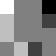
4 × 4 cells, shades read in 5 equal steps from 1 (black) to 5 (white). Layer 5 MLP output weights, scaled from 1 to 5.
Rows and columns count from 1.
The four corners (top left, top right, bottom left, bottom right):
5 1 3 3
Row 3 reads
4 3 3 3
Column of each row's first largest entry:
1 1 1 2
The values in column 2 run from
3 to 4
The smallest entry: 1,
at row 1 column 4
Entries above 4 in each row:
1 0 0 0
